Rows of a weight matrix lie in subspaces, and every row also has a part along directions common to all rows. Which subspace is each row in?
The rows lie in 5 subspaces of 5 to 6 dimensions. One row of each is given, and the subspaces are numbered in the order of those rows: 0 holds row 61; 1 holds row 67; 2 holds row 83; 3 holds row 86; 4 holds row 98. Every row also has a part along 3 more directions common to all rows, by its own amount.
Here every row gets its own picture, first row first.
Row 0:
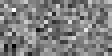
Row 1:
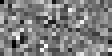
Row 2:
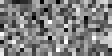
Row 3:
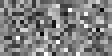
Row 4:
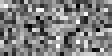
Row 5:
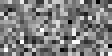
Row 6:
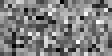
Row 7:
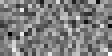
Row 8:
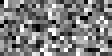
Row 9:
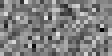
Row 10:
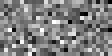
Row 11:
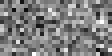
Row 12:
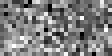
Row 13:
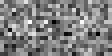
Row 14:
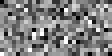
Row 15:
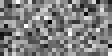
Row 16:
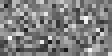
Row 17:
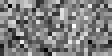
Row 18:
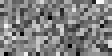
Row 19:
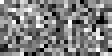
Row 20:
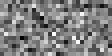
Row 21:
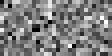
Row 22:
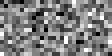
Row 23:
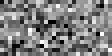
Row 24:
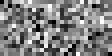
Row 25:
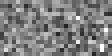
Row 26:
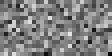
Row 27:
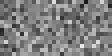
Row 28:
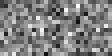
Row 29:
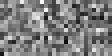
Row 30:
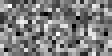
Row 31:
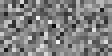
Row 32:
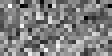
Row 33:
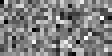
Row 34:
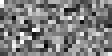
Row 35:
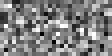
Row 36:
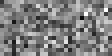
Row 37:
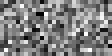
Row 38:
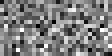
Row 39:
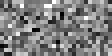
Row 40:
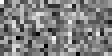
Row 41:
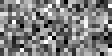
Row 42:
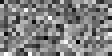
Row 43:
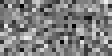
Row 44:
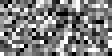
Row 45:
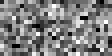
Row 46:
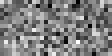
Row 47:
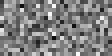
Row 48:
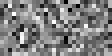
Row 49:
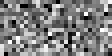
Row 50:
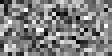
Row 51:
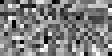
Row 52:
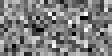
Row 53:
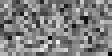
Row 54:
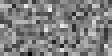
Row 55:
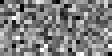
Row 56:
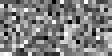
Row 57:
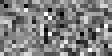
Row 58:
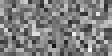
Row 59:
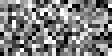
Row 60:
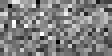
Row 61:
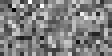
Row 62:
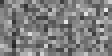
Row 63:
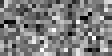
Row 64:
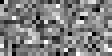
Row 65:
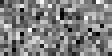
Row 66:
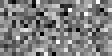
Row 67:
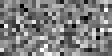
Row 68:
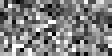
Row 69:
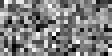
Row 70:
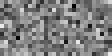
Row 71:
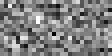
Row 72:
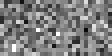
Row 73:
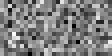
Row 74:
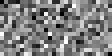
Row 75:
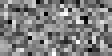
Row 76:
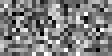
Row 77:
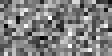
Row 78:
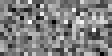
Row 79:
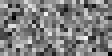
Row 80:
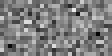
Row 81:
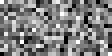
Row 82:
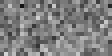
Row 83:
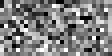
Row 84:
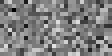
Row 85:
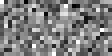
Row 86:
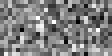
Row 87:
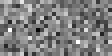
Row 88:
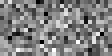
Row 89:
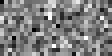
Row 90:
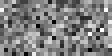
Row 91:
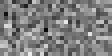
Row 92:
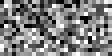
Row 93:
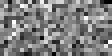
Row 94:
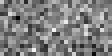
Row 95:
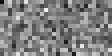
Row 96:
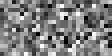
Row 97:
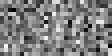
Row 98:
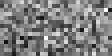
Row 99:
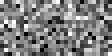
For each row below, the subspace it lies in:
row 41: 3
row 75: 2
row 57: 4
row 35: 4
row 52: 0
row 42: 1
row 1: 3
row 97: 0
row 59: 3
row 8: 1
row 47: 1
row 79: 2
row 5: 0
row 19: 0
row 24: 2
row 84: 0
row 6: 4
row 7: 1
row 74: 3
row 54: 4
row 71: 3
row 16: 2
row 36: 4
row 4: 2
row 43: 2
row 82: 1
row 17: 4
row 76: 2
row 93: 4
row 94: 3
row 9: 3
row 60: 2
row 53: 2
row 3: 2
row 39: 1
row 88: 2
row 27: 1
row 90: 3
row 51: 3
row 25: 4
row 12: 4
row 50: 0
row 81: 0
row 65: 1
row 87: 0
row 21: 1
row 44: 4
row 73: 4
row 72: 0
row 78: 0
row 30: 4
